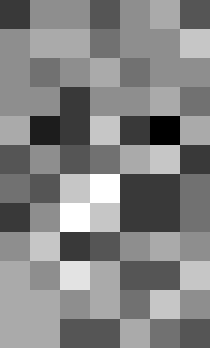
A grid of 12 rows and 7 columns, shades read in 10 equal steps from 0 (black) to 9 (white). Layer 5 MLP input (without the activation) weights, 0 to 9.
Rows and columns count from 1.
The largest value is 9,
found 2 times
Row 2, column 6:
5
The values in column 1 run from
2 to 6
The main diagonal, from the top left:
2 6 5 5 2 7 4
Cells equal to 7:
8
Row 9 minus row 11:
-1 1 -3 -3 1 -1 0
